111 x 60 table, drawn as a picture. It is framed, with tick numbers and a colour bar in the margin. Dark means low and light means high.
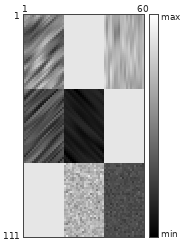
The table splits into 3 rows of 3 panels. Panel 1,1: middling, slanting up to the right, strong in contrast. Panel 1,2: very high, flat. Panel 1,3: high, streaked downward. Panel 2,1: low, slanting up to the right. Panel 2,2: very low, slanting down to the right, faint in contrast. Panel 2,3: very high, flat. Panel 3,1: very high, flat. Panel 3,2: high, fine-grained. Panel 3,3: low, fine-grained, faint in contrast.
